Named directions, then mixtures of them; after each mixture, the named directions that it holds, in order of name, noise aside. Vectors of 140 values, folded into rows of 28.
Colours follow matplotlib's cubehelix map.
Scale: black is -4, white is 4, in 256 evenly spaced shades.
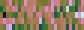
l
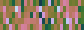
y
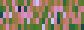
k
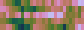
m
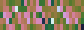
k, y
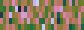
k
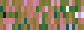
l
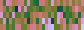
k, y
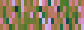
y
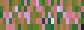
k, y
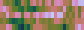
m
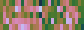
m, y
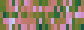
l, m, y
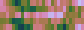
m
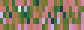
k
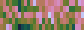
k, l, m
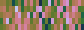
y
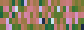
k, l, y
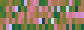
k, l, y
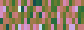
k, l, y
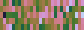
k, l, m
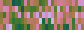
l, m, y
